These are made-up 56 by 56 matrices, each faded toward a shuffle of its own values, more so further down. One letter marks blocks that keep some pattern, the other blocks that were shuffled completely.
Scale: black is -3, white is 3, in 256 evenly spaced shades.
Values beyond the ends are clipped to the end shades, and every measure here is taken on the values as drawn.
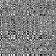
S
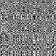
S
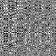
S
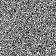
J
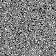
J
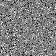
J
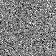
J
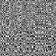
S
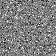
J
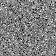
J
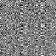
S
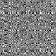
S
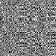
S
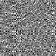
S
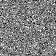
J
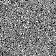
J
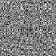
S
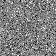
J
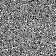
J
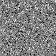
J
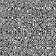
S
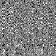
S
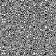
S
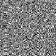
S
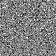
J
